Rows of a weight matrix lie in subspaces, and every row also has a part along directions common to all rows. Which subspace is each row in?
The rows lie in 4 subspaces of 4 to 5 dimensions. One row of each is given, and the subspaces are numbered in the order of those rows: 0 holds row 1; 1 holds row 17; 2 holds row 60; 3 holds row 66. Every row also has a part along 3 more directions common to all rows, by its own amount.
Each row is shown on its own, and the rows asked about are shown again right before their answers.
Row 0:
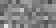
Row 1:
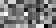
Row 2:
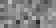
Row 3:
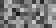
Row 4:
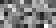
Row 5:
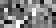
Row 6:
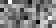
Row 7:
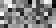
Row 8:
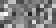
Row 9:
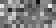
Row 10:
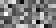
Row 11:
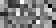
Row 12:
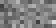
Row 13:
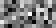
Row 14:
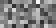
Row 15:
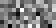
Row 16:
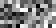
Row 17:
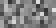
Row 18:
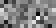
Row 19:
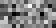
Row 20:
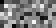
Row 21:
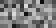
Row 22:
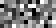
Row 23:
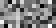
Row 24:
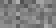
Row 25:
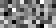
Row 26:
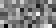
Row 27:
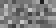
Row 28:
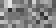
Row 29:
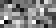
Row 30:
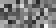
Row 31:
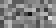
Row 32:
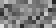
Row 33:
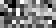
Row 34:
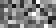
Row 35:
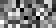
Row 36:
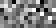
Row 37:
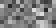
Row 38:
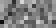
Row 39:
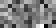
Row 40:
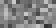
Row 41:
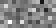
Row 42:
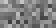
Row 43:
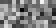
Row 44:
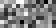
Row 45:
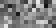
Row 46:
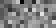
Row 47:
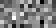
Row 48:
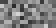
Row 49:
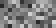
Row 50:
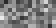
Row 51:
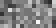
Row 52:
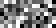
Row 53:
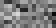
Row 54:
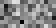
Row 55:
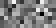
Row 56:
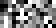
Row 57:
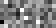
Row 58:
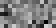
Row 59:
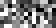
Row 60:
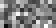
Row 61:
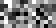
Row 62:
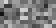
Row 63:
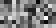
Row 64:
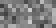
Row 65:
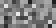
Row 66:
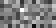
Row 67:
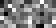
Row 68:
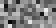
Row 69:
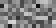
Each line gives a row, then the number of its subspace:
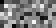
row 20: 0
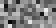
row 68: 1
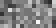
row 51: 2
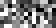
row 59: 0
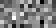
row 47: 1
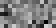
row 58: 0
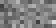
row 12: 1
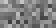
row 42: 2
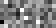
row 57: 3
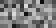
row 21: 1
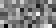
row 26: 3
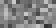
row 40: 0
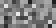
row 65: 2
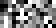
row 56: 2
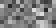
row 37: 2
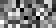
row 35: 3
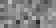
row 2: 3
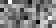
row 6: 3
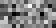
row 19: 2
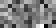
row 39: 0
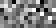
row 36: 1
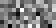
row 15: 3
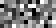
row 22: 1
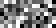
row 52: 3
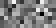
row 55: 1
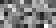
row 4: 0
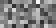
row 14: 1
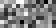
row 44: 1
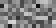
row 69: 1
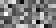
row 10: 0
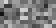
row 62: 3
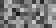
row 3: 0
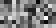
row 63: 2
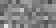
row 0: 2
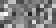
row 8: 0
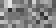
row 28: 2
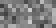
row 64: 0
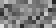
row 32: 3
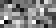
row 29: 3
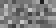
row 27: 1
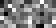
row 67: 0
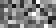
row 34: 1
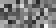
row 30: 3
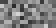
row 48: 1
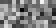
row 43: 0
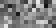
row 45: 2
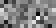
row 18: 3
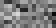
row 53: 3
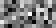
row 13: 0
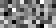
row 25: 0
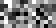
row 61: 2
